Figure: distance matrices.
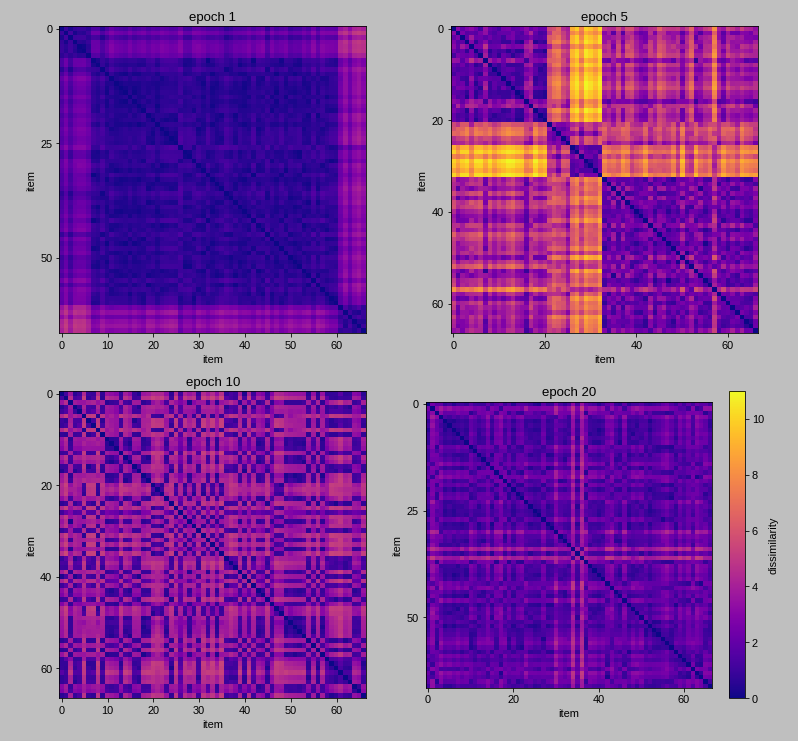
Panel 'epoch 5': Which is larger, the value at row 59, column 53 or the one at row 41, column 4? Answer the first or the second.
the second
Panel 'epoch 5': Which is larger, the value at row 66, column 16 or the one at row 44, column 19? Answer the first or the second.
the second
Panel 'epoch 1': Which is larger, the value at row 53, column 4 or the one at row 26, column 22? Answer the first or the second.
the first
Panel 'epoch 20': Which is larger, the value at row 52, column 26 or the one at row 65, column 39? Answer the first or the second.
the second
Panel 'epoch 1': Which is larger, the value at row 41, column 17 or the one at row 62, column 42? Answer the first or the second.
the second
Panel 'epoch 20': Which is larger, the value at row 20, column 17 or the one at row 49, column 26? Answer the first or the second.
the first
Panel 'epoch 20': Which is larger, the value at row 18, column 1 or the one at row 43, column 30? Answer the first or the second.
the second
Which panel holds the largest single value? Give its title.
epoch 5
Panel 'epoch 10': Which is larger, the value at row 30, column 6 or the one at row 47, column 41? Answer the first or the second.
the second
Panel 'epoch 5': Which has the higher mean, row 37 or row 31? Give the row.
31
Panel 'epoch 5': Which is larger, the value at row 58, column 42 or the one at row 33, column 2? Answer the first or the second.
the second
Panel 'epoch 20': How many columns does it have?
67
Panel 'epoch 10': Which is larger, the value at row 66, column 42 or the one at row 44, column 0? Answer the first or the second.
the second
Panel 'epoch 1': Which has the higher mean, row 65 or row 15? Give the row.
65
